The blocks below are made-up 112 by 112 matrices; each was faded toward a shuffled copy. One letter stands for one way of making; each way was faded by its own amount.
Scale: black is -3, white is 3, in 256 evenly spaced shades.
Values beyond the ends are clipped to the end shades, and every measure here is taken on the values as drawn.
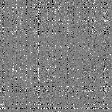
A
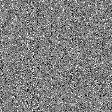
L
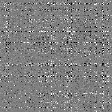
A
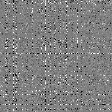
A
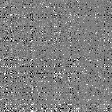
A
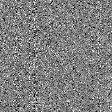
L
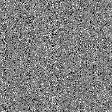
L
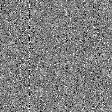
L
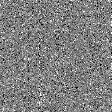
L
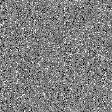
L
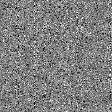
L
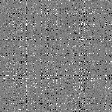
A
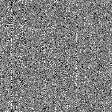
L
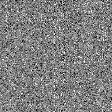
L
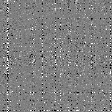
A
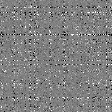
A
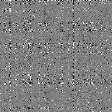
A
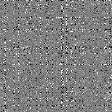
A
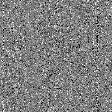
L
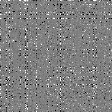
A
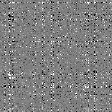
A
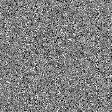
L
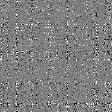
A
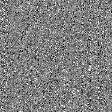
L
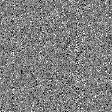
L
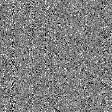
L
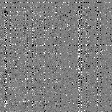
A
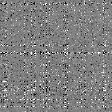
A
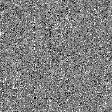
L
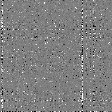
A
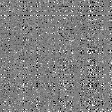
A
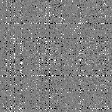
A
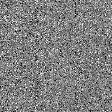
L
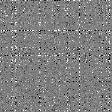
A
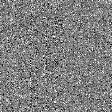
L
